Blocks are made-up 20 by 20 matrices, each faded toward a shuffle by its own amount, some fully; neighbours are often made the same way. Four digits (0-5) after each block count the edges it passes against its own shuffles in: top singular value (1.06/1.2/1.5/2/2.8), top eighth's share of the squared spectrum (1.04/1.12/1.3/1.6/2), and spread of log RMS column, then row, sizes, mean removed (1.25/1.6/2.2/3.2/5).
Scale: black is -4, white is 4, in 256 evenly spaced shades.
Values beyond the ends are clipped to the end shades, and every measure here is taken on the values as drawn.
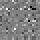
3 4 1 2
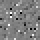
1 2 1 0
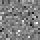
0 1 0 0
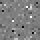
0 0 0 0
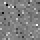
0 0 0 0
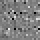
1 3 0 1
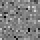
1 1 0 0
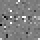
2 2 0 0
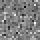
0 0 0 0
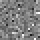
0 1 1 0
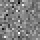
1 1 1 0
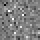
0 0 0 0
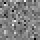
0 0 2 0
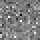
0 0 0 0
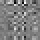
4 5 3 2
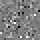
0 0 0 0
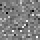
0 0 0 0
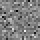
0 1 0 0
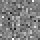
2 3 0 0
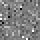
1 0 0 0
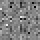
3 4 1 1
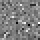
0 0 0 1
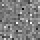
1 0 0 0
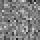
2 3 1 0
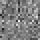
3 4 1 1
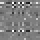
4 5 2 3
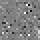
1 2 0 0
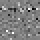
3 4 0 1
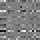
3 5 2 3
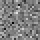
1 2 0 0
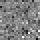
1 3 1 1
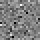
1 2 0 0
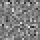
2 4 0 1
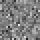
1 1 1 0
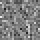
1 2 0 0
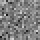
0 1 0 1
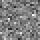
0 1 0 0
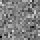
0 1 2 0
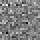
2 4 1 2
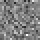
2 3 1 0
